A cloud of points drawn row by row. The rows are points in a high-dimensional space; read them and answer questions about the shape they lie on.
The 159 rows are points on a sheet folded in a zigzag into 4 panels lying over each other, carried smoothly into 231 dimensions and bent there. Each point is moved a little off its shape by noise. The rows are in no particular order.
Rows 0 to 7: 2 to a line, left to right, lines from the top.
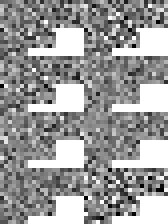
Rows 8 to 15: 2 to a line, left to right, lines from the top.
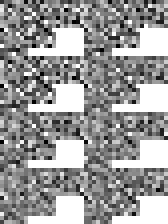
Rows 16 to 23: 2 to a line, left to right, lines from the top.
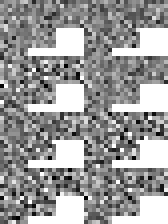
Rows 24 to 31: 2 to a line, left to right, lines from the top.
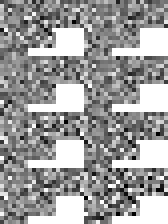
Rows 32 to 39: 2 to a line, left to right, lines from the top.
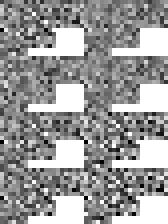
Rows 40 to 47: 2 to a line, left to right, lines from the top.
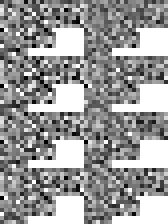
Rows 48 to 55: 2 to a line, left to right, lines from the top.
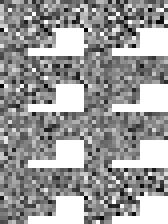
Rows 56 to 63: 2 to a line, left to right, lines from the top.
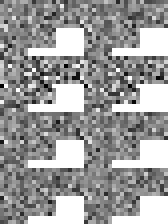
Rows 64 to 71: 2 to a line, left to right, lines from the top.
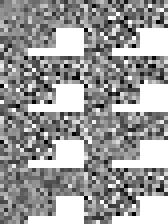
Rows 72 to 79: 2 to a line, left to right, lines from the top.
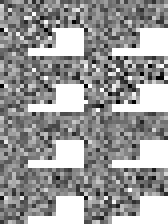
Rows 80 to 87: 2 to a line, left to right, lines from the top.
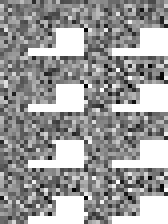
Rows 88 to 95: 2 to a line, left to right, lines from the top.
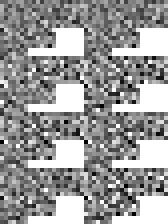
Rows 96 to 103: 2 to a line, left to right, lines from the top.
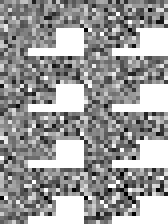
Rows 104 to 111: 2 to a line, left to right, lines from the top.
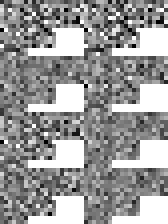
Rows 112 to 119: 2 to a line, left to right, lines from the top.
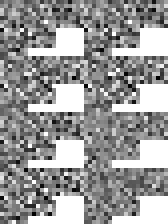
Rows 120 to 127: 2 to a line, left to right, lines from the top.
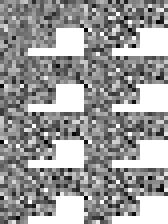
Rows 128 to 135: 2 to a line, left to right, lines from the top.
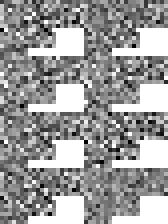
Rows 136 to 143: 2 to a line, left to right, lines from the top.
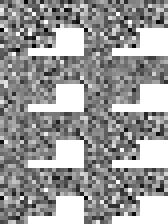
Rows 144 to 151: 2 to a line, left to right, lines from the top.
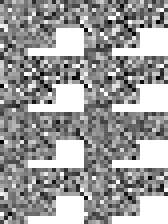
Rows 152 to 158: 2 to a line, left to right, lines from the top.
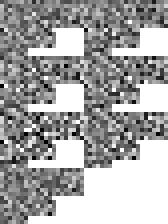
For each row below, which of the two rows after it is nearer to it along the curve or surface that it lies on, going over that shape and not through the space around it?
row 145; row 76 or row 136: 76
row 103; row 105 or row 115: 105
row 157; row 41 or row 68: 41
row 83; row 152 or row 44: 152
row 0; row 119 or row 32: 119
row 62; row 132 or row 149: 149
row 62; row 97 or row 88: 88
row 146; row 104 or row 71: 104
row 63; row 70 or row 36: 36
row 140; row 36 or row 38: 36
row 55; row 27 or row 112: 112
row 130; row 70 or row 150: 150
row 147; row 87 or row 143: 87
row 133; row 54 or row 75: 54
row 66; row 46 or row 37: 46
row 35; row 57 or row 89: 57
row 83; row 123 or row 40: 40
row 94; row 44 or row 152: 44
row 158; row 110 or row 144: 110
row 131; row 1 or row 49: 49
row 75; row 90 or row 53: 90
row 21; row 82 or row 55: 55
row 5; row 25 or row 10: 25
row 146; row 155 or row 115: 115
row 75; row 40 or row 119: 40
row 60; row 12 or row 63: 63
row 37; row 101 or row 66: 101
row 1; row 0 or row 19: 0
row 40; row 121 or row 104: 121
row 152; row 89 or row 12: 12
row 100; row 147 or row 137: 147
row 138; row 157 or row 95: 95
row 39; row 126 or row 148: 148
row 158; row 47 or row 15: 47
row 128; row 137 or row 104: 104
